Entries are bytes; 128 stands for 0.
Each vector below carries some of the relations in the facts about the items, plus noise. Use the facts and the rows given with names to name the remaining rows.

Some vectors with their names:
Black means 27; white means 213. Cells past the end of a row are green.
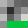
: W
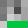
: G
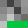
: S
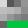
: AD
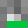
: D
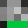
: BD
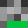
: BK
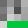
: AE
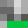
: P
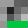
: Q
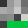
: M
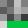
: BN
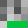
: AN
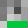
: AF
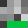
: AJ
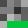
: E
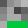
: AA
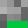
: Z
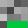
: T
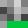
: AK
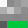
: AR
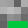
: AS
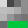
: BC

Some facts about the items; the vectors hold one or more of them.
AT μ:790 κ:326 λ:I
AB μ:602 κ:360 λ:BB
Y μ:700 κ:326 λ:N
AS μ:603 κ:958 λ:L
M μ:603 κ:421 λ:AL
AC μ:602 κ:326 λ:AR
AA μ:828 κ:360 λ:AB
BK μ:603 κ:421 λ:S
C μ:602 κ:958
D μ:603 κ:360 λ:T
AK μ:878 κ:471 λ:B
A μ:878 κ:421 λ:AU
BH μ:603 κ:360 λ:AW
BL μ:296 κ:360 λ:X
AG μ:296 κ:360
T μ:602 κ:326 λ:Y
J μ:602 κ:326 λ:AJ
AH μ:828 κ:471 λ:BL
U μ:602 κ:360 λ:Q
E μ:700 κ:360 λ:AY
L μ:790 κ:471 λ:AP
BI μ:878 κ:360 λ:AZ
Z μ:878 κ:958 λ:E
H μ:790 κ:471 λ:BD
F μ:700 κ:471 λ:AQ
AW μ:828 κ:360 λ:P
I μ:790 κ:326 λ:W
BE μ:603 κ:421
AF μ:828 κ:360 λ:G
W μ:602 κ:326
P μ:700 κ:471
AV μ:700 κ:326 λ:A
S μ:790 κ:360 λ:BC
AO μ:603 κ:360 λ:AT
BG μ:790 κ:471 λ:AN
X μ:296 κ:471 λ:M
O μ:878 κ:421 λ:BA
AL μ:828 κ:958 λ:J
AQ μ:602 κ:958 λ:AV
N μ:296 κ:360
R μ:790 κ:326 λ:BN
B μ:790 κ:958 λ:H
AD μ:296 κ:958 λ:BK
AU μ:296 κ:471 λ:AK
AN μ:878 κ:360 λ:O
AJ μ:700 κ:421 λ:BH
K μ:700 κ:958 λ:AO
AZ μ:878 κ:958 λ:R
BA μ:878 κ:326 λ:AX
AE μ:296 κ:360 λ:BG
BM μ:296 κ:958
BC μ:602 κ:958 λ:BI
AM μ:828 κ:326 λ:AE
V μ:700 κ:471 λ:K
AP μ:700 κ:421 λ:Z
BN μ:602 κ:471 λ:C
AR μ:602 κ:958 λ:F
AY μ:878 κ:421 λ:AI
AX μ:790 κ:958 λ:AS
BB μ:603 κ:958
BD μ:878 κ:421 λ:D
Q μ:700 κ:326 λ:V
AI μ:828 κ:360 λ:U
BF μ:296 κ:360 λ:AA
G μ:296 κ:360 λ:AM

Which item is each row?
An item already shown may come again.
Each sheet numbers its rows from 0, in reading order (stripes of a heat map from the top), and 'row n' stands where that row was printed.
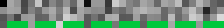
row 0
AP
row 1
BA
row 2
AE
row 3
AY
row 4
AV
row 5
Z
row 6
AM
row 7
AT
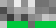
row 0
F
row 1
K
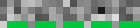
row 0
AN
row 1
AC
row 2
BA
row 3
AO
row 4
R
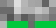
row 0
X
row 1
AX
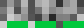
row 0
AN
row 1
L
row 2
BE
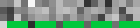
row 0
V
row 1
B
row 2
BB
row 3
BK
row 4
J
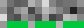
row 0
R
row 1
AU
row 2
U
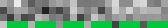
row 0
F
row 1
AI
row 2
H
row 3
AG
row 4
AL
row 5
BM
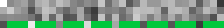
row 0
AQ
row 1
BG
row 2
AC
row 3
V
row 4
AM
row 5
BB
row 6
BB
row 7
A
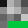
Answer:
O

